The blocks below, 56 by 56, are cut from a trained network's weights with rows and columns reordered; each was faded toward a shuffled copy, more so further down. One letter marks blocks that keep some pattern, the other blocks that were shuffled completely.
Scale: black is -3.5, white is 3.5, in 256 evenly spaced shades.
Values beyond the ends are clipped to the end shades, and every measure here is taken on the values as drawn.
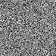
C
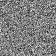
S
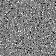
S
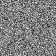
C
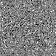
C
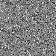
C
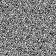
S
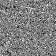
S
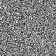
C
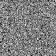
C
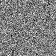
S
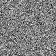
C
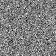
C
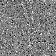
C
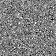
S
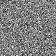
S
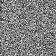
C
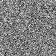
S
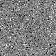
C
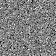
S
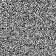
C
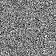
S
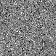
S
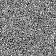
S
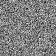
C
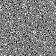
S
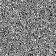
C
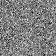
S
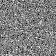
S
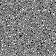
S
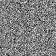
S
